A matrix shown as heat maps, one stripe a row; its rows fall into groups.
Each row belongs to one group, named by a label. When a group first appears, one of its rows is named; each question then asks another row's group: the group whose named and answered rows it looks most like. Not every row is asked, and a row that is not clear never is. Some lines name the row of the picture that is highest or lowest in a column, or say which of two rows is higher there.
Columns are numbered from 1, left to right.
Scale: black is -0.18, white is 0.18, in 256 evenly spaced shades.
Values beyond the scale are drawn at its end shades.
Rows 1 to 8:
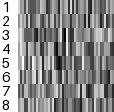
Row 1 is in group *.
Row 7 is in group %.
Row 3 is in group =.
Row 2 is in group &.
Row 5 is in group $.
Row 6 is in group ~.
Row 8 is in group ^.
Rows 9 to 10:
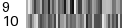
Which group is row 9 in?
=
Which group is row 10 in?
%
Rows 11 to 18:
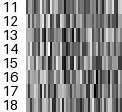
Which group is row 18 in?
%
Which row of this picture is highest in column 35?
16
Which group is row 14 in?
$
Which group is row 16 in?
~
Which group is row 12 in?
~
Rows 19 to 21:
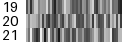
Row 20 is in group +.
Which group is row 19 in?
%
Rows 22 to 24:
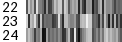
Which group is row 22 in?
&
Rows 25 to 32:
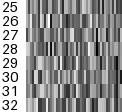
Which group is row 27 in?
&
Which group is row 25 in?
+
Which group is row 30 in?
%
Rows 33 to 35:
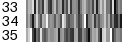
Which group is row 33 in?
&
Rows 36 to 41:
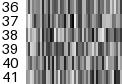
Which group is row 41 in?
&
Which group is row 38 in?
&
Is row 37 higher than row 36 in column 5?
No
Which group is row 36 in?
+
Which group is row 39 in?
+
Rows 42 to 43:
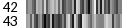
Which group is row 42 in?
^
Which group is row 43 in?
=
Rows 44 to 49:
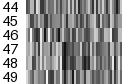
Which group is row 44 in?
&
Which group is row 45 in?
*
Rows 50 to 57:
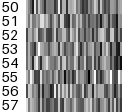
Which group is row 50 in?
*
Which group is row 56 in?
&
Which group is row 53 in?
^
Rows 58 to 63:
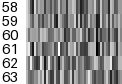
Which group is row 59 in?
*
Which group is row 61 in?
*
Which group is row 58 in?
*
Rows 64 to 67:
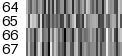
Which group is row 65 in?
+
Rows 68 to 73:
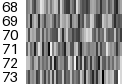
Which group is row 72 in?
*
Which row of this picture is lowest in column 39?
73
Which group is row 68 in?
^
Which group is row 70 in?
+
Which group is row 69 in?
%
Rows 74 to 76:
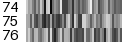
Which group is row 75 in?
=
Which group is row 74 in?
$
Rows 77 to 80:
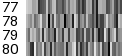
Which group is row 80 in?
*
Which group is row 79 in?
+
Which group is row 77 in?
&
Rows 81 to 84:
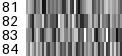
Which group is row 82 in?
*
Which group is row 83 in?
%
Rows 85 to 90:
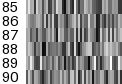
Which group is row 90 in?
&
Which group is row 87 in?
*
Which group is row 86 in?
*
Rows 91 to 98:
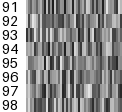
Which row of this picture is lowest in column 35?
93
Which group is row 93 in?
%
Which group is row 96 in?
^
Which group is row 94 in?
=
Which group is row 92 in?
+
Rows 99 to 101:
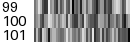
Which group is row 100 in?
^
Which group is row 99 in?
=
